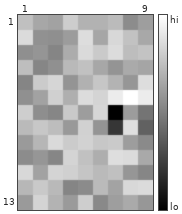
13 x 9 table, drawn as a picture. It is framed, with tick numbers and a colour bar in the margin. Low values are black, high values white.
An odd patch, rougher than its surroundings, sits in the middle right. The middle right is the roughest part. On average the colour sits 70% of the way up the scale. There is no overall slope.
